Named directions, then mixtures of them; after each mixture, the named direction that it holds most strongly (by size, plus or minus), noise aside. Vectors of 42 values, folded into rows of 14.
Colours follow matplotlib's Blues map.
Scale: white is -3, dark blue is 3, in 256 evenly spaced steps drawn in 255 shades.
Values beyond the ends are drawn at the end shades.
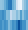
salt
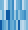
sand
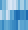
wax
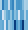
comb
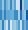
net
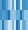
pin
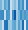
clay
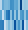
comb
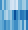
wax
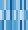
clay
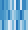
pin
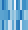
pin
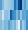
salt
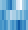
salt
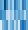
sand
